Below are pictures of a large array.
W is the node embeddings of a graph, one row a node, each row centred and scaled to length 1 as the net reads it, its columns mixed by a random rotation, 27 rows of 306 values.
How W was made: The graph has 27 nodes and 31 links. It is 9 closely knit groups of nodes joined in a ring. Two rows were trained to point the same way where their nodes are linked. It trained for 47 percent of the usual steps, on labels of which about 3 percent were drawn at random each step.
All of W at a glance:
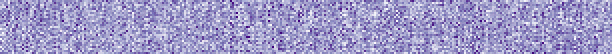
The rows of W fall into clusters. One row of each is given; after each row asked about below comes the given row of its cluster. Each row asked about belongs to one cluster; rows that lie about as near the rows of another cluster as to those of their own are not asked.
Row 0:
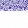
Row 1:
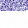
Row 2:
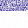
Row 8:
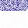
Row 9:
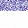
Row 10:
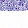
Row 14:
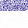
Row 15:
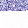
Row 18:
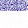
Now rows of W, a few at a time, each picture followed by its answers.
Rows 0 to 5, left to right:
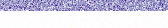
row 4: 1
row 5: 10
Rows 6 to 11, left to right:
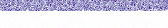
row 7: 10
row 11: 0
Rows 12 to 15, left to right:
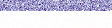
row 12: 9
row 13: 18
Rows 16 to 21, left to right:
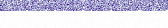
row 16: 2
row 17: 14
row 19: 14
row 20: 2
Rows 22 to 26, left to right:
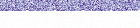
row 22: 15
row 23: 1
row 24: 15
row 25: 18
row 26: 8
